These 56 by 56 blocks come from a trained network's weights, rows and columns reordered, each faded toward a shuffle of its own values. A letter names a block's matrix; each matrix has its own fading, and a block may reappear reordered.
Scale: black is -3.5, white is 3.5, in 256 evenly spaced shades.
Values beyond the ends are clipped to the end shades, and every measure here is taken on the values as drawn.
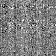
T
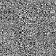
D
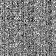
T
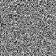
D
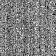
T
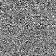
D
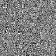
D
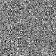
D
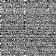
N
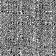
T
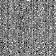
T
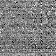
N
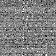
N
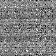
N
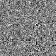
D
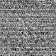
N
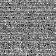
N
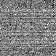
N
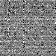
N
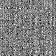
T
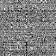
N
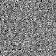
D
